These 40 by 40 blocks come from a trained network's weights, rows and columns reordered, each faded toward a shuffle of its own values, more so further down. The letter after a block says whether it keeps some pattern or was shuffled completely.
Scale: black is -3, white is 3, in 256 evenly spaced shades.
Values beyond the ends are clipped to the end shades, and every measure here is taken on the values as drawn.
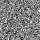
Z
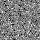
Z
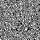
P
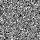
Z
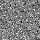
Z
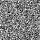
Z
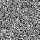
P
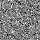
Z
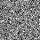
Z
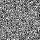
P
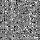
P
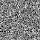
P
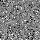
Z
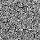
P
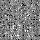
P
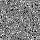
Z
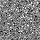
Z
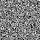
P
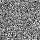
Z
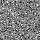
Z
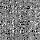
P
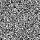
P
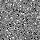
Z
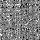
P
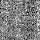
P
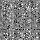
P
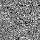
P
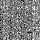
P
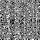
P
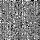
P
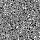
Z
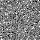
Z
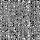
P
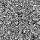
P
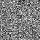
P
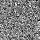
Z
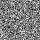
Z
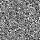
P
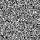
P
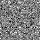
P
